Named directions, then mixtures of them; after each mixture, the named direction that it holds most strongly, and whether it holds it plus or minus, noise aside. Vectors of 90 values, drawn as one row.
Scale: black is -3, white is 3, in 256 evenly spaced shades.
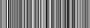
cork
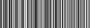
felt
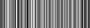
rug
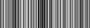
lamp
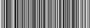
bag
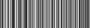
felt, minus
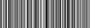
cork, plus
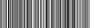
cork, plus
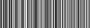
felt, plus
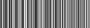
felt, plus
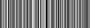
cork, plus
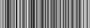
rug, minus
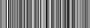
cork, plus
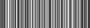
rug, plus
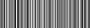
rug, plus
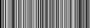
bag, minus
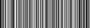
bag, minus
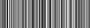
cork, minus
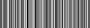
felt, plus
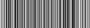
bag, plus
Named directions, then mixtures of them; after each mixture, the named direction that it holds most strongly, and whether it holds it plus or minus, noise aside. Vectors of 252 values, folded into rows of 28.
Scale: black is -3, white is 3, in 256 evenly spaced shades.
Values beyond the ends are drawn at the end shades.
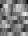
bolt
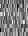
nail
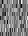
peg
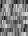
bolt, plus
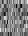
peg, plus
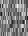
nail, minus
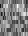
bolt, plus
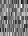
peg, minus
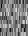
nail, plus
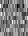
nail, plus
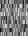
nail, plus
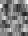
bolt, minus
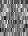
peg, minus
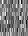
peg, minus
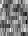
bolt, minus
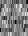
bolt, plus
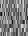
nail, minus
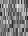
nail, minus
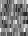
bolt, minus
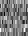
nail, minus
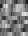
bolt, plus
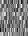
peg, minus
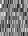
peg, minus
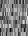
nail, plus
